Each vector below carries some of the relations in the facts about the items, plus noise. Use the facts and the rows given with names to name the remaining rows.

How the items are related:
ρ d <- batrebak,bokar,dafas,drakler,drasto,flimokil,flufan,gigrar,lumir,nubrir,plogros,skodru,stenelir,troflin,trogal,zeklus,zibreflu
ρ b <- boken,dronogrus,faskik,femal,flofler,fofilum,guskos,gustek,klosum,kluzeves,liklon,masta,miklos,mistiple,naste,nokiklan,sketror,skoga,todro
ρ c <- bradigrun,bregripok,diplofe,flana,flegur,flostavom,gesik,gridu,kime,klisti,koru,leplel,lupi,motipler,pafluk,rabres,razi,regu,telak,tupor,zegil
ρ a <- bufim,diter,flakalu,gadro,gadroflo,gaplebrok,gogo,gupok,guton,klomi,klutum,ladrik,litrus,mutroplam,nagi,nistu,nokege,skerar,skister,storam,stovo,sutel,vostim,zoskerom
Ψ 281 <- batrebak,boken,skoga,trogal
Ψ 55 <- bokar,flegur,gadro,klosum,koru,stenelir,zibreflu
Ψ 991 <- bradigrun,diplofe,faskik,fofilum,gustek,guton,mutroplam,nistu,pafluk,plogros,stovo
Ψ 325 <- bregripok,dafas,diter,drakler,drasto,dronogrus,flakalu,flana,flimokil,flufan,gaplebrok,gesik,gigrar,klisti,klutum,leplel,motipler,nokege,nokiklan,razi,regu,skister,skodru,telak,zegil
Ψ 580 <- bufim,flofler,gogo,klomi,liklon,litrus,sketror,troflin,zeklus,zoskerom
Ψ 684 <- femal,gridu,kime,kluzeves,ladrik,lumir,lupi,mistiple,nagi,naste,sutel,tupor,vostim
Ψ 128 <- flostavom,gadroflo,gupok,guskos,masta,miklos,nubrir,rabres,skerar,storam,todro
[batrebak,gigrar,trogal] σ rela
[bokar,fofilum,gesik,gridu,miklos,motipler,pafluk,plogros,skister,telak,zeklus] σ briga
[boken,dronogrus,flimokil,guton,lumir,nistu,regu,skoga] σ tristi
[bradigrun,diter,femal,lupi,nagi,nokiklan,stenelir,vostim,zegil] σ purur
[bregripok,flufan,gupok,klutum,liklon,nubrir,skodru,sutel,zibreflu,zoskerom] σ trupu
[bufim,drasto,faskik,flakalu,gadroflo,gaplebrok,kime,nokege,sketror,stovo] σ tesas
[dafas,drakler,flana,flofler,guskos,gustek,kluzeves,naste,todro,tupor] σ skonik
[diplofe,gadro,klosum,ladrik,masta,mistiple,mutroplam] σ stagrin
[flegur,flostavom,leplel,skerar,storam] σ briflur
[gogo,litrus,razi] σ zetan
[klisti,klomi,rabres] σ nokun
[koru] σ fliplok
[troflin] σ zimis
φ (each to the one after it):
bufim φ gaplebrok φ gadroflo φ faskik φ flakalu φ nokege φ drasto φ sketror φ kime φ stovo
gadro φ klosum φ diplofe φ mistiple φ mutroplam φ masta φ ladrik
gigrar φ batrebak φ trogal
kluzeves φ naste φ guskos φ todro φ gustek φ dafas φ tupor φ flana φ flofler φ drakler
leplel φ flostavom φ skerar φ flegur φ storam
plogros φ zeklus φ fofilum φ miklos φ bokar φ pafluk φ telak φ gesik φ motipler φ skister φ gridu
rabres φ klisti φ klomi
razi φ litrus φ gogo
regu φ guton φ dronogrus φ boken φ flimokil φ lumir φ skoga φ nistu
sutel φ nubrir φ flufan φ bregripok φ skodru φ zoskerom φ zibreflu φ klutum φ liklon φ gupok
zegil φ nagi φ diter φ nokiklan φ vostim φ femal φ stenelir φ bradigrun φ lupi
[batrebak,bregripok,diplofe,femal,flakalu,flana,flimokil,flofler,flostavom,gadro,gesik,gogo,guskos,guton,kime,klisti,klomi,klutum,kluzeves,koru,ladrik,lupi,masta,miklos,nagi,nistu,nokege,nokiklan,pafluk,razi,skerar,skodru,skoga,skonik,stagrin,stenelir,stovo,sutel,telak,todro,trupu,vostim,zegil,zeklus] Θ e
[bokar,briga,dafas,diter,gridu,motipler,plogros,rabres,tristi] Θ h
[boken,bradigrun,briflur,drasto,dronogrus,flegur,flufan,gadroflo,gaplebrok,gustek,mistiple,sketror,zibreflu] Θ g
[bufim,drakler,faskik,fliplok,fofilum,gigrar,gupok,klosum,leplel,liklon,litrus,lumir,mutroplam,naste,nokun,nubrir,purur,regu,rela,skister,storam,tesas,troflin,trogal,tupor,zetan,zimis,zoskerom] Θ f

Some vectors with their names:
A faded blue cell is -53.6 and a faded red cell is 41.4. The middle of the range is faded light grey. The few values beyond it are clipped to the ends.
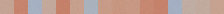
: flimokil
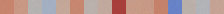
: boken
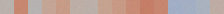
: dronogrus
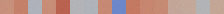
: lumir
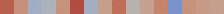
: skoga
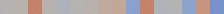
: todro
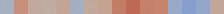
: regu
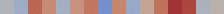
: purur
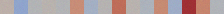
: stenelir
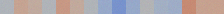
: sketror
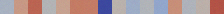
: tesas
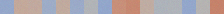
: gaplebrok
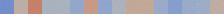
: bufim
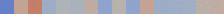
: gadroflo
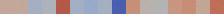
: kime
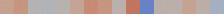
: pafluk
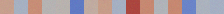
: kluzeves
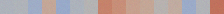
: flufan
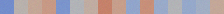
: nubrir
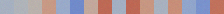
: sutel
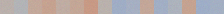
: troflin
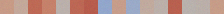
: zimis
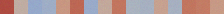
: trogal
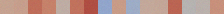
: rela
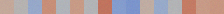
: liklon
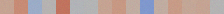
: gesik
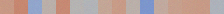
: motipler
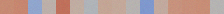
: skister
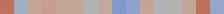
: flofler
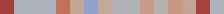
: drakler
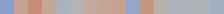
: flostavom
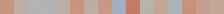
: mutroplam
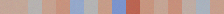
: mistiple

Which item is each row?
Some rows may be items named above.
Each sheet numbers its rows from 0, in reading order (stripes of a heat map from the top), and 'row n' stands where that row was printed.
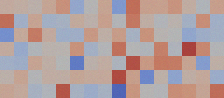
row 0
mistiple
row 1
gustek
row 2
rabres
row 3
stenelir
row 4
nagi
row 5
bokar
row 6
kime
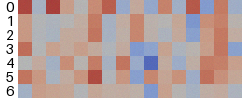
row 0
skonik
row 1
flegur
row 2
flegur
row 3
flofler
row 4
gupok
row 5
nistu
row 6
skerar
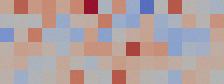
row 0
briga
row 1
zoskerom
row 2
bufim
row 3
guton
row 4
klisti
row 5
koru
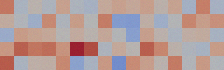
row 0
dafas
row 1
liklon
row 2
skerar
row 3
tristi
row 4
tupor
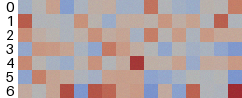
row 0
faskik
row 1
flana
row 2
mutroplam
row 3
zeklus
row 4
batrebak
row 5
miklos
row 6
trupu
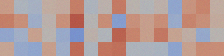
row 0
flegur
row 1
nistu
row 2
zegil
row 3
zibreflu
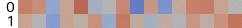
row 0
gridu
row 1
klutum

